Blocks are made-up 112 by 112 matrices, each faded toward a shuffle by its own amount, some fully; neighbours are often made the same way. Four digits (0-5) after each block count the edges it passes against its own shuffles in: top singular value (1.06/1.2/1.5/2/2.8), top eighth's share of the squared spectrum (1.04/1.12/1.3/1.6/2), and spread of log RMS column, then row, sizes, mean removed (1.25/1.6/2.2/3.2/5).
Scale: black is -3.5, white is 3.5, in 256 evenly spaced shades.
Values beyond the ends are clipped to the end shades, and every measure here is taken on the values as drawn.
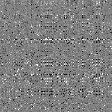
5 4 2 3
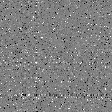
3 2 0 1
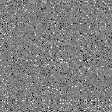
4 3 2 2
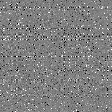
4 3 2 2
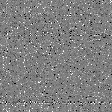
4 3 1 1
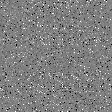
3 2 0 1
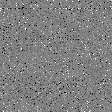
3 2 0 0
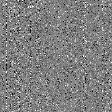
2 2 3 0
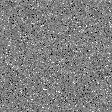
0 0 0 0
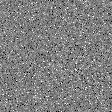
0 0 0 0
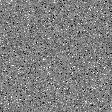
0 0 0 0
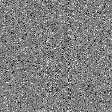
1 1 2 0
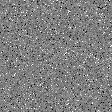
0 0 0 0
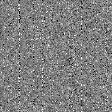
2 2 3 0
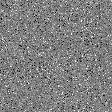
0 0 0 0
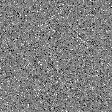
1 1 1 0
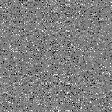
4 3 1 2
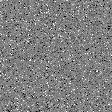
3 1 0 0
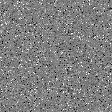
3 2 0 0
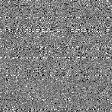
4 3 1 3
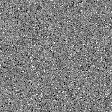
3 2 0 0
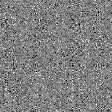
4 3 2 1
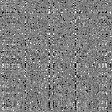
5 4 3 2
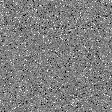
1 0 0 1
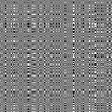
5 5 5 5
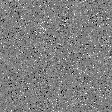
0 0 0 0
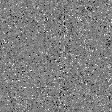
1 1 2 0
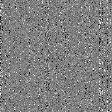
2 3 3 0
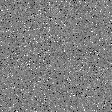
0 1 1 0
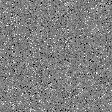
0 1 1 0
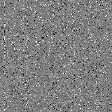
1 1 2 0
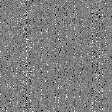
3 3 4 0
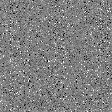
1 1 2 0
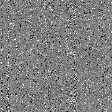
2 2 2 0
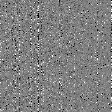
3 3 3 0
